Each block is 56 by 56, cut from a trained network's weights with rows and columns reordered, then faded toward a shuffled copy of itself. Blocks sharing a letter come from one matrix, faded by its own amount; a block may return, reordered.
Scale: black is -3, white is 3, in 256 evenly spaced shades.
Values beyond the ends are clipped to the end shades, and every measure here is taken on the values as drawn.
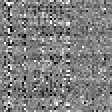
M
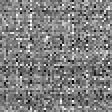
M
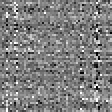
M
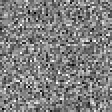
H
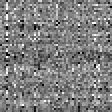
M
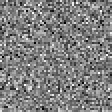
H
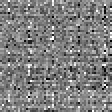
M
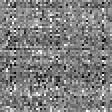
M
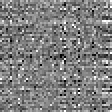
M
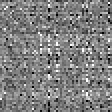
M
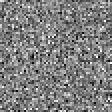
H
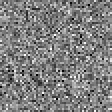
H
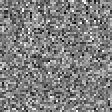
H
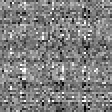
M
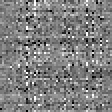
M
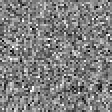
H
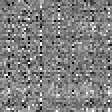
M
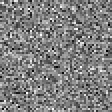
H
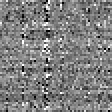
M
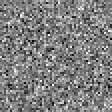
H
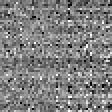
M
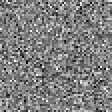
H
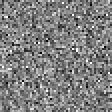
H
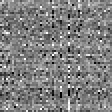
M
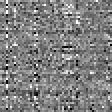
M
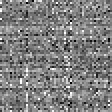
M
